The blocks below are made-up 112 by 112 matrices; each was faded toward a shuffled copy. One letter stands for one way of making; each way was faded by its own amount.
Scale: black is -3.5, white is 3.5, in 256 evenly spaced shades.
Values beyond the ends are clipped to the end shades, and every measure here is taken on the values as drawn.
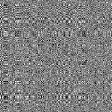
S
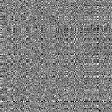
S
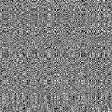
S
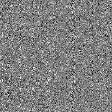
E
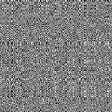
S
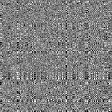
S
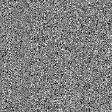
E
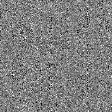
E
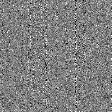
E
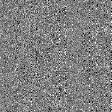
E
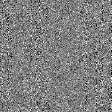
E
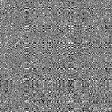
S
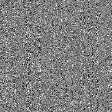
E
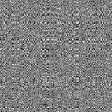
S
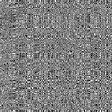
S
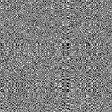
S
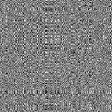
S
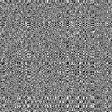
S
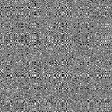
S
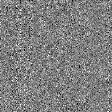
E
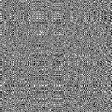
S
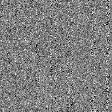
E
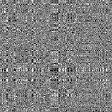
S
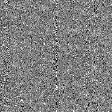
E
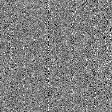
E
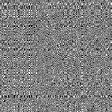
S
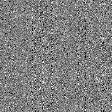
E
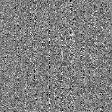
E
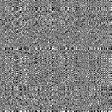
S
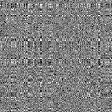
S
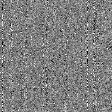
E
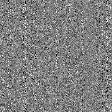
E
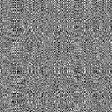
S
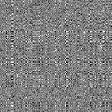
S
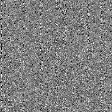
E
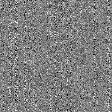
E
